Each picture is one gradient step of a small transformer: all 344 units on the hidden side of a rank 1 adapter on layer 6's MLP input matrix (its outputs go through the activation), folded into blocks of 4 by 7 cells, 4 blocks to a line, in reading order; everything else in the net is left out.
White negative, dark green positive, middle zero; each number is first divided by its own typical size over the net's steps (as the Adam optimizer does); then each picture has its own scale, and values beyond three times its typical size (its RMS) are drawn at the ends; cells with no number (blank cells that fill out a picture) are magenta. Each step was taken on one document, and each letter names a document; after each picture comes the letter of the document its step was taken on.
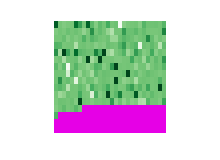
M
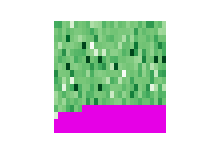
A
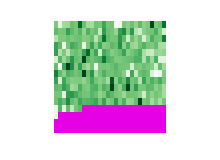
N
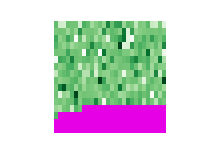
N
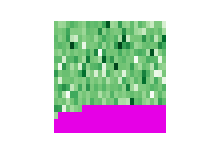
N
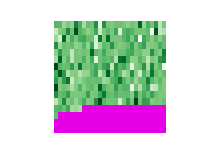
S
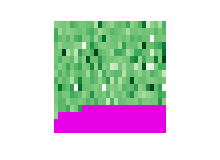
A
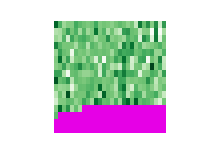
S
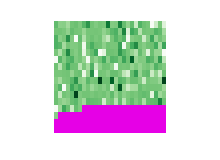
N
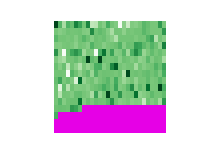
M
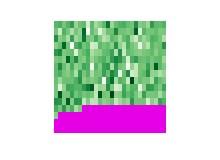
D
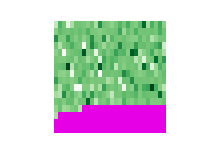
A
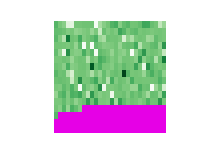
A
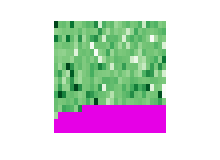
A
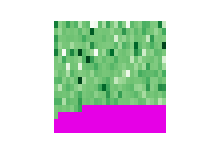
M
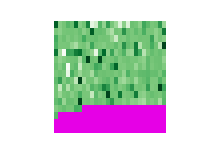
M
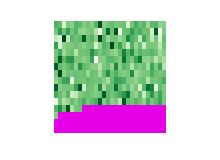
S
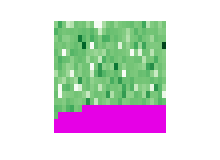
A
